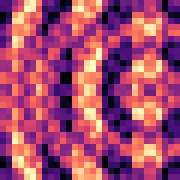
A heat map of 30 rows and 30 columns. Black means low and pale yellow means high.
No overall slope runs across the table. Upright stripes repeat 3 times across the table. Rings spread out from the middle right. Overall the values sit about 50% of the way up the scale.
